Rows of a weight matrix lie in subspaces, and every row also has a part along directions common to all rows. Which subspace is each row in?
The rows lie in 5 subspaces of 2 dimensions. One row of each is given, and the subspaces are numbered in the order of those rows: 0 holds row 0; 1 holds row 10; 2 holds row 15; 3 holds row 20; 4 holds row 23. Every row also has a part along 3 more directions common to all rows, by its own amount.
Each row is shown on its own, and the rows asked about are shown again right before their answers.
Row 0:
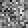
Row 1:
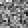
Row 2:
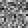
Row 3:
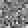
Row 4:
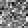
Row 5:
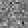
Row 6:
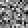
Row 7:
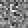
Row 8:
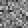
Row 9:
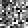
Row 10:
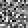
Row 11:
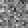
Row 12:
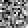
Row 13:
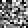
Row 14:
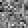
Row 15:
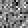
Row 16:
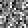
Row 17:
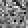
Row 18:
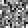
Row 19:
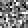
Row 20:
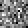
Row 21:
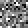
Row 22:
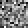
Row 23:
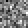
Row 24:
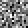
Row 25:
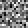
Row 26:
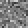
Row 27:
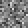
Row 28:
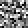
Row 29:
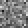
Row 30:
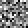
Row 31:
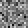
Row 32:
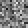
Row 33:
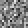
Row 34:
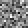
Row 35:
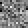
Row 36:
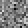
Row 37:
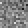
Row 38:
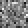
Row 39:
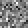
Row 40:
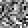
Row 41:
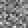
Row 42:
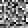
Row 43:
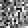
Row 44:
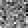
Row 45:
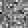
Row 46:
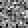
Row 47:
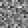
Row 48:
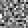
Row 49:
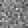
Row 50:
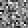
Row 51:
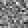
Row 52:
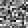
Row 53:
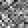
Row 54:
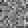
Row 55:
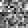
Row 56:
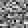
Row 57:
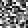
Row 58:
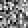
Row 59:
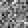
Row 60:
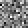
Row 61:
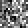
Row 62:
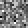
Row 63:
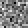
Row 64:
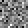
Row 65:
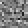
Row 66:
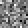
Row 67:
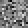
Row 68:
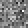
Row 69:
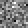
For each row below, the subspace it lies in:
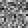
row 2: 4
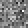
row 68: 0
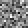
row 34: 1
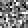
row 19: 2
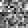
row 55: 3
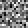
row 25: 1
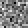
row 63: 2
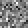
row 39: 2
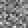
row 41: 1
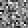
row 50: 4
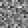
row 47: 1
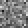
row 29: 4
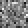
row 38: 4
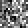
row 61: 0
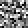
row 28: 1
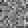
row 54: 3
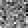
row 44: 4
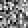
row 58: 4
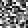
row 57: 2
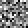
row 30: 1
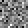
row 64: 3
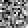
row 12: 3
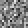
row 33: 1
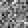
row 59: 1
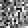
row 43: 3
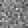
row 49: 3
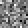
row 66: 0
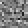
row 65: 1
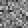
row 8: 4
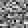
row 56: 2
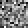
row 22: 2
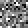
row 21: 2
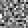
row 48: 1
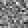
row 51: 2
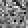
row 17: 2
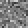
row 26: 4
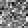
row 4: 4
